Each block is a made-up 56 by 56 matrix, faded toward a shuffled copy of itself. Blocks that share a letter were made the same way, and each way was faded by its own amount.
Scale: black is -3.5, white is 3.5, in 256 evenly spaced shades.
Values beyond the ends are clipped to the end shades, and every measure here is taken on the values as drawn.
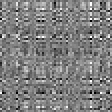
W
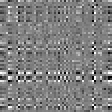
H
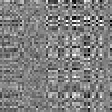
W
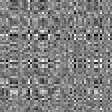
W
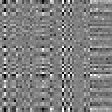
H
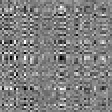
W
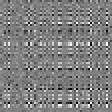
H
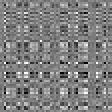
H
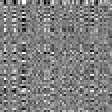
W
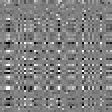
H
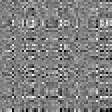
W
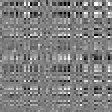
H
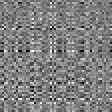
W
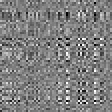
W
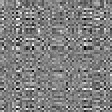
W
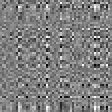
W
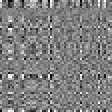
W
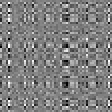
H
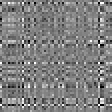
H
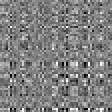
W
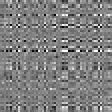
H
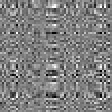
W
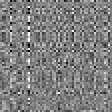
W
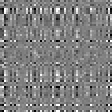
H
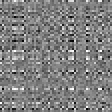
W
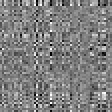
W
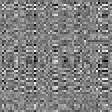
W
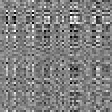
W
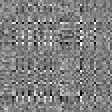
W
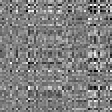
W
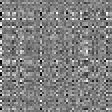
W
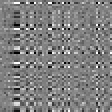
H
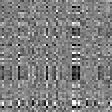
W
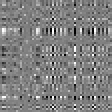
H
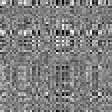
W
